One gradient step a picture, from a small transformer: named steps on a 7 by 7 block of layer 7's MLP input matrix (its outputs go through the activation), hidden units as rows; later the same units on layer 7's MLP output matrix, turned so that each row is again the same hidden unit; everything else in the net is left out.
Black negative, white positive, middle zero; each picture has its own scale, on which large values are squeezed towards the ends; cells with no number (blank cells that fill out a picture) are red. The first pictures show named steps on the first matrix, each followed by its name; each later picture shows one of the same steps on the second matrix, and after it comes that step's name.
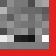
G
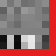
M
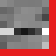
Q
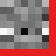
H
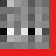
H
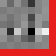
H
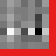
H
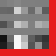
M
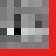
H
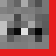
G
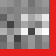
Q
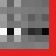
H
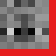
H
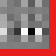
H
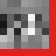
Q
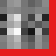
Q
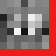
Q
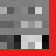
M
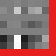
M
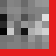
Q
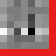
H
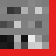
M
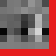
G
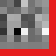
G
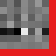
H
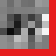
Q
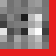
Q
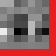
G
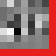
G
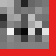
G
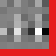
H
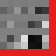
M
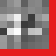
Q
